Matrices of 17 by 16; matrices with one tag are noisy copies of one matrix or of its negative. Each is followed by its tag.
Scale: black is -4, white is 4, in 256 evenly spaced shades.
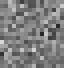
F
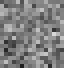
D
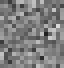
F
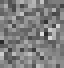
F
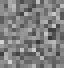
F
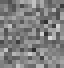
F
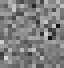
F
